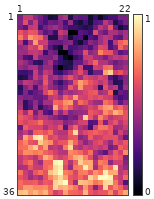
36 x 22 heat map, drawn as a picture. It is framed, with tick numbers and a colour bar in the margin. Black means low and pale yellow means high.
The ninth with the lowest average is the top middle. There is an overall slope up to the bottom. Overall the values sit about 50% of the way up the scale. No regular stripes run through it.
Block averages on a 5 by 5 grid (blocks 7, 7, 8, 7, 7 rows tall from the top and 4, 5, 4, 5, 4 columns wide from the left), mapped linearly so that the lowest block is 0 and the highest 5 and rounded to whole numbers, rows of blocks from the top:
3 1 0 1 1 | 1 1 1 3 2 | 2 2 3 3 3 | 4 4 4 3 3 | 4 5 4 5 4
